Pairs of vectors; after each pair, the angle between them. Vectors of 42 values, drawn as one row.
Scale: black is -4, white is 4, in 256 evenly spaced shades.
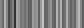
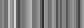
nearly opposite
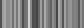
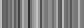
nearly opposite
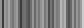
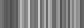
partly opposed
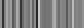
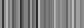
nearly parallel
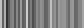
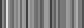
nearly opposite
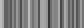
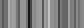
partly opposed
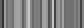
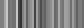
orthogonal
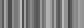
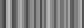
orthogonal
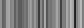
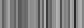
nearly parallel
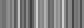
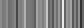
partly aligned
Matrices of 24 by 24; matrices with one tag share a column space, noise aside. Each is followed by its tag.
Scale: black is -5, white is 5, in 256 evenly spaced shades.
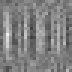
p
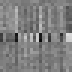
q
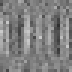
p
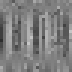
p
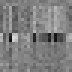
q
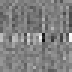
q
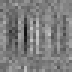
p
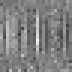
p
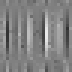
p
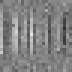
p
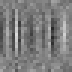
p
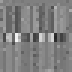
q
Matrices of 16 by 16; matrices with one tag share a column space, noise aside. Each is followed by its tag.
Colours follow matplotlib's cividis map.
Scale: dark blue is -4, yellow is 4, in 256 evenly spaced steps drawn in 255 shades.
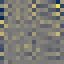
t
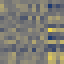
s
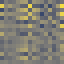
t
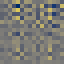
t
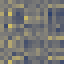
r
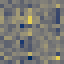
r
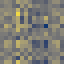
r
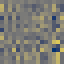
s
